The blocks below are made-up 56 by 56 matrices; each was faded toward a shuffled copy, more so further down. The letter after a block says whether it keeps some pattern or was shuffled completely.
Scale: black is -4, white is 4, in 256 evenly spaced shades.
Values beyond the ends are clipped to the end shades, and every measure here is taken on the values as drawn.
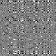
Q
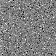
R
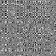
Q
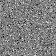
R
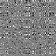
Q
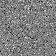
R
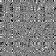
Q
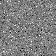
R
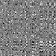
Q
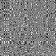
Q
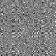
Q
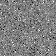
R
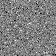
R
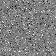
R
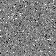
R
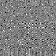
Q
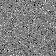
R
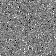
R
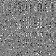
Q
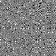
Q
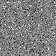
R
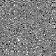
Q
